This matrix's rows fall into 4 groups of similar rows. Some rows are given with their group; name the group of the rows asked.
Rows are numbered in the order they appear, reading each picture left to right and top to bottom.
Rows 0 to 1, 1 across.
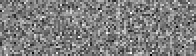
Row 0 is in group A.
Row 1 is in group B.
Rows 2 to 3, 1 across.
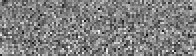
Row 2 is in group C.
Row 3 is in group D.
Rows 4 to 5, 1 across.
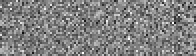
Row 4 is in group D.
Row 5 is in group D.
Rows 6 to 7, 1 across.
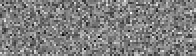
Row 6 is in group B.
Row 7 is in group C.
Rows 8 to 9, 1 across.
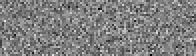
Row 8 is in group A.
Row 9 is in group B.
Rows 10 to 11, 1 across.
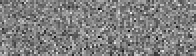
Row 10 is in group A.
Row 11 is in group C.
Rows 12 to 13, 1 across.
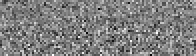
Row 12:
C
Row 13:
B
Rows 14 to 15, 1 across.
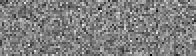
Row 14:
A
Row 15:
B
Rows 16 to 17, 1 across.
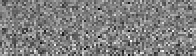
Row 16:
C
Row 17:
C
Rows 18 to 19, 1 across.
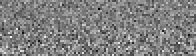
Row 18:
A
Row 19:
D
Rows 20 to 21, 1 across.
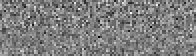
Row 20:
B
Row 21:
C
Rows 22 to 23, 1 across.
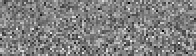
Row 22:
C
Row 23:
D
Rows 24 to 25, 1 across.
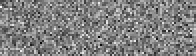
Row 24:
D
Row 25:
C
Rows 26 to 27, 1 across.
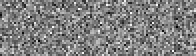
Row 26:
B
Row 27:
D
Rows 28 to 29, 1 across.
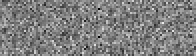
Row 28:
C
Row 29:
C
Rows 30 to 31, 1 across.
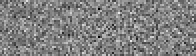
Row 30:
A
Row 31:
A
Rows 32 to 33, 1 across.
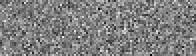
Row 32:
A
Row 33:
B
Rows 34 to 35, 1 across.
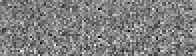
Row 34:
C
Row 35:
C
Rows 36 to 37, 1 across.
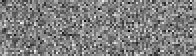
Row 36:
C
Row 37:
C
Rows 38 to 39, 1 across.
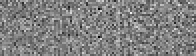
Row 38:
A
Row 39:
A
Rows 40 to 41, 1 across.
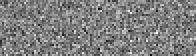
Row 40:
A
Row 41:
B
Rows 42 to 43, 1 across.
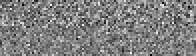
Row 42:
D
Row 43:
B
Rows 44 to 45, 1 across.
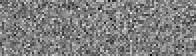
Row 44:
A
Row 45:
B
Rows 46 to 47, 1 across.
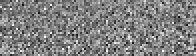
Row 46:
D
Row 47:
D
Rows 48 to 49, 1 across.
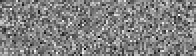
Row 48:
D
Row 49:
C
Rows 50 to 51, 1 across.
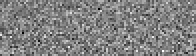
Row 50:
A
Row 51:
D
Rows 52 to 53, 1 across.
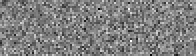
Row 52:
C
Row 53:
B
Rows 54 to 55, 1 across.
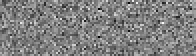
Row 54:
C
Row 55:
C
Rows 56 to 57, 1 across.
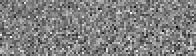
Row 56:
A
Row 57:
D
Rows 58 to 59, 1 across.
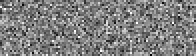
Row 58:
D
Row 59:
B
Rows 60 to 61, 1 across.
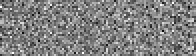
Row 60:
D
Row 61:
D
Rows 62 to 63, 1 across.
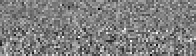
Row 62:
A
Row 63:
B
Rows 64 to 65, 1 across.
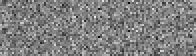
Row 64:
C
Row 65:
C
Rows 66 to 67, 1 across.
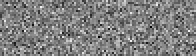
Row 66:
B
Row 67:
A
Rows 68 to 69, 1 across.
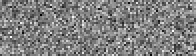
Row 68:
C
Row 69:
D
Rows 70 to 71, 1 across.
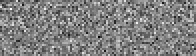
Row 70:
D
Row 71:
A
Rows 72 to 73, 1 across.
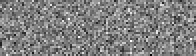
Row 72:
D
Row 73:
B
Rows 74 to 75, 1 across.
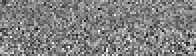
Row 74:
C
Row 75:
D
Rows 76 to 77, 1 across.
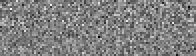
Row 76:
D
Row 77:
A
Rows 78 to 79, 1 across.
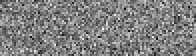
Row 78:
D
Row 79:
C
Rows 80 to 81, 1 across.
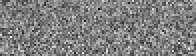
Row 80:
C
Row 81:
D
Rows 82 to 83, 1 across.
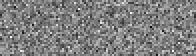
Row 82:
B
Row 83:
D
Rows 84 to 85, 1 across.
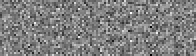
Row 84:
B
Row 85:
B
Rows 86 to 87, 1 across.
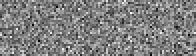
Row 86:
B
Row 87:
D
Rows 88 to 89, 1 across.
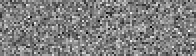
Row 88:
B
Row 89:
A
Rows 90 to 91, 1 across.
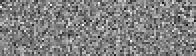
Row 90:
D
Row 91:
A
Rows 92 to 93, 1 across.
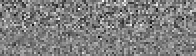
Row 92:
B
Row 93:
A
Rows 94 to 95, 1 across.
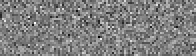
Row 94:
B
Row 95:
A
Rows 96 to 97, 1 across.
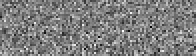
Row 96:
B
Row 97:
C
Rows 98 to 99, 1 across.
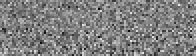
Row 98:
A
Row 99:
C
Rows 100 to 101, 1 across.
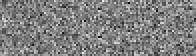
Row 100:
C
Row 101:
C
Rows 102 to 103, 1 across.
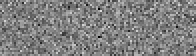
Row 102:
A
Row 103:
C
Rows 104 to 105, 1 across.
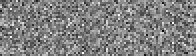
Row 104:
D
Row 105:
D
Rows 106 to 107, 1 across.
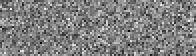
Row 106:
D
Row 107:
C
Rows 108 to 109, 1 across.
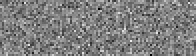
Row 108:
A
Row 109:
B
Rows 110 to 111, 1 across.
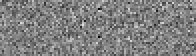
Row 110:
C
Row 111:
A
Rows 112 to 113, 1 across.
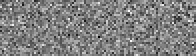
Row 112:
D
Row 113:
A
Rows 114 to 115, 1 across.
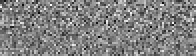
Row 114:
D
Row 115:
C
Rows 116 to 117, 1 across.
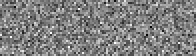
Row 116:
B
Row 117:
D
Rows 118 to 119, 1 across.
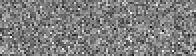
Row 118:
B
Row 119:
D
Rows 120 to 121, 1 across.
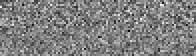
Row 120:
D
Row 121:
C
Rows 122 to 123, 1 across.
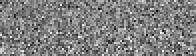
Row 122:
A
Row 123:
D
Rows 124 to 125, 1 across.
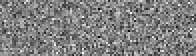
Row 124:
A
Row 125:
C
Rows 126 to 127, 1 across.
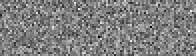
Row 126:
B
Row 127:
A
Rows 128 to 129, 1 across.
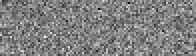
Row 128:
C
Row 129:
D
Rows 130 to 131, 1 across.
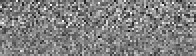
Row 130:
D
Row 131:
C
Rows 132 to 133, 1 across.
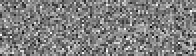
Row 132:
B
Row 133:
D
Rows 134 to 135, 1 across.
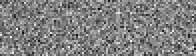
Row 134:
A
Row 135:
D
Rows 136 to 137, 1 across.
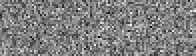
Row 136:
B
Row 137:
C
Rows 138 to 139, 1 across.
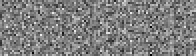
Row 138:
B
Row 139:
B
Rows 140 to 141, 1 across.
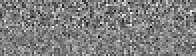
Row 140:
B
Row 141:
A
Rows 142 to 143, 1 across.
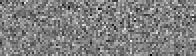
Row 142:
A
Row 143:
B
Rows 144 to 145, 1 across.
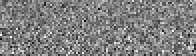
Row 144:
C
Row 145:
D
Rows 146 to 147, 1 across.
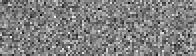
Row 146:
C
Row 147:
D
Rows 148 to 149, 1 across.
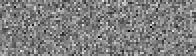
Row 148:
B
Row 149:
C
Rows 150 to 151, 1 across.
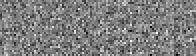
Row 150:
B
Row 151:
B
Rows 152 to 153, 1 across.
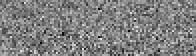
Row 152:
A
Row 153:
C
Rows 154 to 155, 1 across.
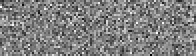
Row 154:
D
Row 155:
B
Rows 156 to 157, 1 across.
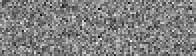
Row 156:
C
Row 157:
A
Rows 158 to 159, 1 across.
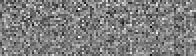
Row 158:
B
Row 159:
B
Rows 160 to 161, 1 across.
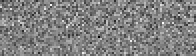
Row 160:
D
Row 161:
A
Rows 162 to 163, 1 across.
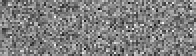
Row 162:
C
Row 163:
C
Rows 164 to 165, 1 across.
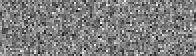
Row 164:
B
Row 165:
C
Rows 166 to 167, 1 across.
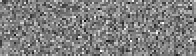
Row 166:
C
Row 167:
B
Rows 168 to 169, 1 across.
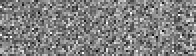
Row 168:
D
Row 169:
D
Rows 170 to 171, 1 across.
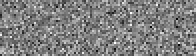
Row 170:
B
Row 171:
D
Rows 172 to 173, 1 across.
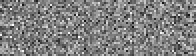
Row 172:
D
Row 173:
D
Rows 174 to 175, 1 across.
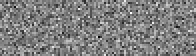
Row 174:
B
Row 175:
A
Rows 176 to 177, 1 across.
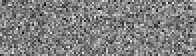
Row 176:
C
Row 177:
D
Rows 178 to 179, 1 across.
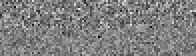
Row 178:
B
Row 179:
A
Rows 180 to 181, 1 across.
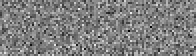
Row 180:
B
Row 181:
C
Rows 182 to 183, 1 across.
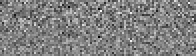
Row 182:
A
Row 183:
A
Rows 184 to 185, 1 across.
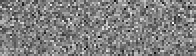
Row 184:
D
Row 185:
C
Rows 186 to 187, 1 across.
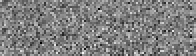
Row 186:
C
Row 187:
C
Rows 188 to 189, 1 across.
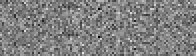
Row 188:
A
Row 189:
A
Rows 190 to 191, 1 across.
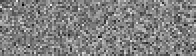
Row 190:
D
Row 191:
A
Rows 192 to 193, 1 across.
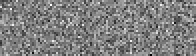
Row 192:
D
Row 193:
B
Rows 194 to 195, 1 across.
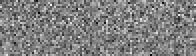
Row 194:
D
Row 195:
B
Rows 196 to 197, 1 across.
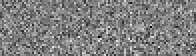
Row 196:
B
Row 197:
A
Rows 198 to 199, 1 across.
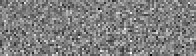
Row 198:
A
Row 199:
B
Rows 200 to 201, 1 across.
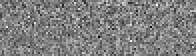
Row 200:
B
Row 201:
A
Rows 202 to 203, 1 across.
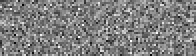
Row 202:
D
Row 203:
B
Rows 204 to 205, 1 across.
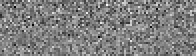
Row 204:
B
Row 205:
A
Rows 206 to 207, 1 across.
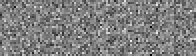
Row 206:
B
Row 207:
B
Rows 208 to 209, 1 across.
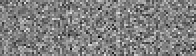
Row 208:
A
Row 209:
A
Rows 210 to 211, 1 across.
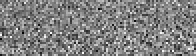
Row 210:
A
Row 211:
D
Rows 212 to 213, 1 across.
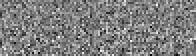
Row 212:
B
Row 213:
B
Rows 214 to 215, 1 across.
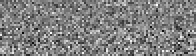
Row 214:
B
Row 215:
D
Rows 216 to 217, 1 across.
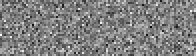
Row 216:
B
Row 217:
D
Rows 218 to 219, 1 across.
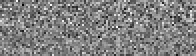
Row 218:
D
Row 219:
A
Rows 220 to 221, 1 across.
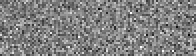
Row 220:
A
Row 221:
D
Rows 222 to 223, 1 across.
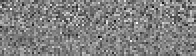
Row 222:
D
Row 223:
A
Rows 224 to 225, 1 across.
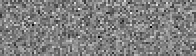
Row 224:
B
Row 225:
A
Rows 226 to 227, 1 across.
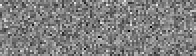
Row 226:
B
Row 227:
C
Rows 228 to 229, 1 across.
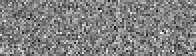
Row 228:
A
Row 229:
D
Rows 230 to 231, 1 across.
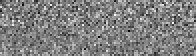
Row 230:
D
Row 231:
C
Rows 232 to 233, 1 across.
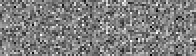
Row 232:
B
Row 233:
B
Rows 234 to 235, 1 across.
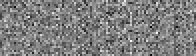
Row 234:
B
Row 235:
B
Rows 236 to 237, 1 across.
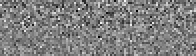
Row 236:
B
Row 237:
A
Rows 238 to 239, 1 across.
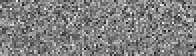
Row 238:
D
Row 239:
C
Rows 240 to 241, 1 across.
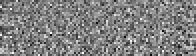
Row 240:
D
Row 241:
D
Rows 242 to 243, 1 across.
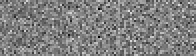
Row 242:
A
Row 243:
A
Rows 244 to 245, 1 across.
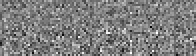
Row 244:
B
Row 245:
B
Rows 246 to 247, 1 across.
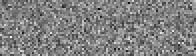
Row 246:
C
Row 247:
D
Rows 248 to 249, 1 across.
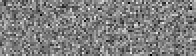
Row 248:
C
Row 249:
B
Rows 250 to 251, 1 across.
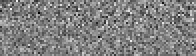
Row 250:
D
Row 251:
A
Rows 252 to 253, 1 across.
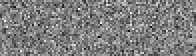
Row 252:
B
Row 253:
C
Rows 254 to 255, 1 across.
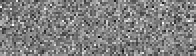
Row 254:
D
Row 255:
C
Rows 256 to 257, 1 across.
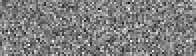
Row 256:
C
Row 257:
B
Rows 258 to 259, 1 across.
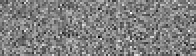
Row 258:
A
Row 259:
A
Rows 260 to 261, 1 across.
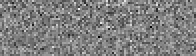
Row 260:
B
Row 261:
A
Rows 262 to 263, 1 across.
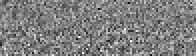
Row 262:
C
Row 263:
B
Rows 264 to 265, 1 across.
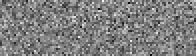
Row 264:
C
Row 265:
B
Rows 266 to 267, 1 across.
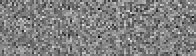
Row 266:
A
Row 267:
A
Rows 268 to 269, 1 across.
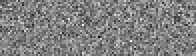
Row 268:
D
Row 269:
A
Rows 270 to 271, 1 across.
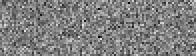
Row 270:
C
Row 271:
A
